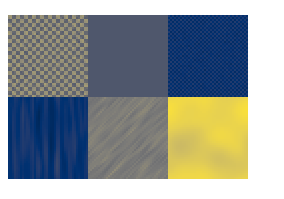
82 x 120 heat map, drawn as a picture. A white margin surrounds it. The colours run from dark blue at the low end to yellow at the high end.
It is made of 2 by 3 panels. Panel 1,1: middling, checkered, strong in contrast. Panel 1,2: low, flat. Panel 1,3: very low, checkered, faint in contrast. Panel 2,1: very low, streaked downward, faint in contrast. Panel 2,2: middling, slanting up to the right, faint in contrast. Panel 2,3: very high, smooth, faint in contrast.
